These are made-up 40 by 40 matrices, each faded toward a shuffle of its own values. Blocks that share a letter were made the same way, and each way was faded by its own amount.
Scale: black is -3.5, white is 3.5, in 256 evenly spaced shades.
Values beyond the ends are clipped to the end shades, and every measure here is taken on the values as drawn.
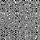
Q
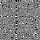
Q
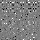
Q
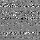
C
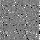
Q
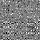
Q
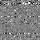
C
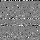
C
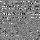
C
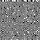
Q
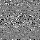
C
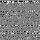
C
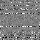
C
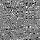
Q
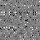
Q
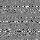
C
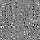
Q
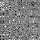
Q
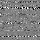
C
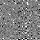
Q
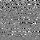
C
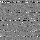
C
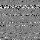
C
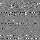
C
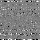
C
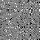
Q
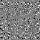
Q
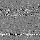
C
